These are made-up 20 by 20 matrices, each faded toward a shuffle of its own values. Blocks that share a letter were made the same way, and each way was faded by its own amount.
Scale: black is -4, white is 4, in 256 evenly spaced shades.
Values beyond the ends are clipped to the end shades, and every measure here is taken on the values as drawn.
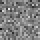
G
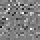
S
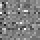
S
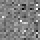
S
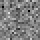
G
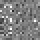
S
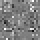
S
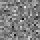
G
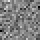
G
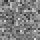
G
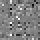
S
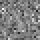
G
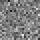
G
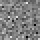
G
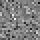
G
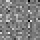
S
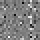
S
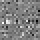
S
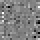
S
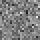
G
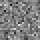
G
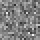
G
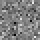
G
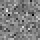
G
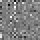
S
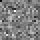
G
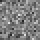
G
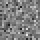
G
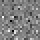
S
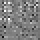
S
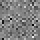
S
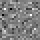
S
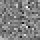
G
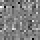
S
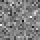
G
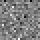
G
